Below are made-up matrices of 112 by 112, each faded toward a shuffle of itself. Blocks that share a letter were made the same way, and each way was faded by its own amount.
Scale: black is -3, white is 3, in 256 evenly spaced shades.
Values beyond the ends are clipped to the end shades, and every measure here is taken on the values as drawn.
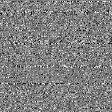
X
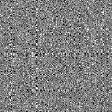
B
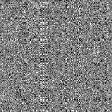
B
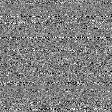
X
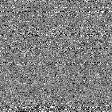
X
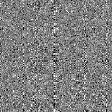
B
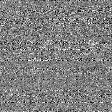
X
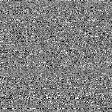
X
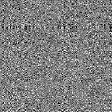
B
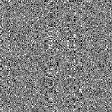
B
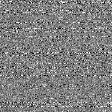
X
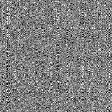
B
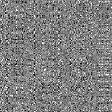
B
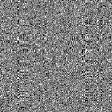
B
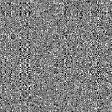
B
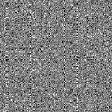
B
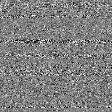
X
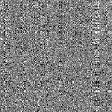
B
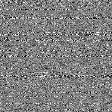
X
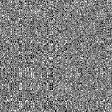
B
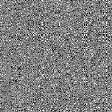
B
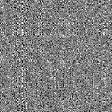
B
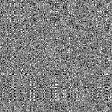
B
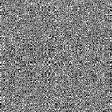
B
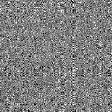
B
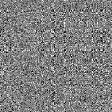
B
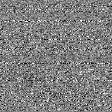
X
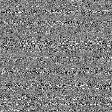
X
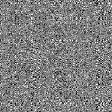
B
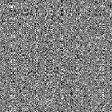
B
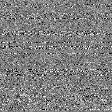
X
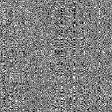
B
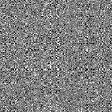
B
